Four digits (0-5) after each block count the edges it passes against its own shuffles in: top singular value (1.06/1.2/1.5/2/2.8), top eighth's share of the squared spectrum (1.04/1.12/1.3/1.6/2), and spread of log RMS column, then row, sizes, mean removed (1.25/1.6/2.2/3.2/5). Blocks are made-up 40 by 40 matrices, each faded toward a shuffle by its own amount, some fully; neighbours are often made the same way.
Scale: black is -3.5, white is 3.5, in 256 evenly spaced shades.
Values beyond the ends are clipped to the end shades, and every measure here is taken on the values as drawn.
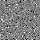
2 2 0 1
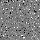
1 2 0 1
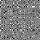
4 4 2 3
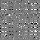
4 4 2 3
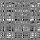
4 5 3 3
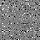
3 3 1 2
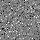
0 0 0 0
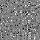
3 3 1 1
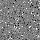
0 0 0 0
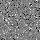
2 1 0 0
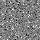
2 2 0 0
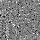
2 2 0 0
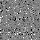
2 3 1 1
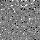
3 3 1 2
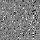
3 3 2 1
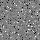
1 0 0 0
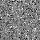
0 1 0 0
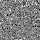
0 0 0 0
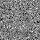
2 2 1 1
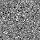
2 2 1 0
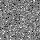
0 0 0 0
